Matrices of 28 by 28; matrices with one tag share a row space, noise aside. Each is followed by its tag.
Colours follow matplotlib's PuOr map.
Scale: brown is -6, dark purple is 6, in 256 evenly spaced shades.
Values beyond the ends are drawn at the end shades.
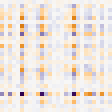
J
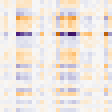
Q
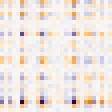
J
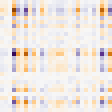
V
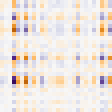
V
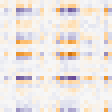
Q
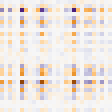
J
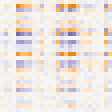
Q
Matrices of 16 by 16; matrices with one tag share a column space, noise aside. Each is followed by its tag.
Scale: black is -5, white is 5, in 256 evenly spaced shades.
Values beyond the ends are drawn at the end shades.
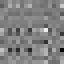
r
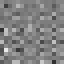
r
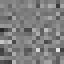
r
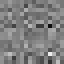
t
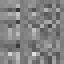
t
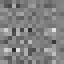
r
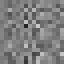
t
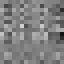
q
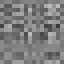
q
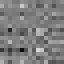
r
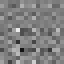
r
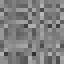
t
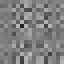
t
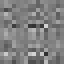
t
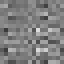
r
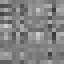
q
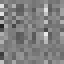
q
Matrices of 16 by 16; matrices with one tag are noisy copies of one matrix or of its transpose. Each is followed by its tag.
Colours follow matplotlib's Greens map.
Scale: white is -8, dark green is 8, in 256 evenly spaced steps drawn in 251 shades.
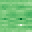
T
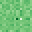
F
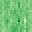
T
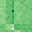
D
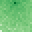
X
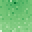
X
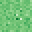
F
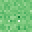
F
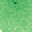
X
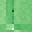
D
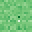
F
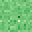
F
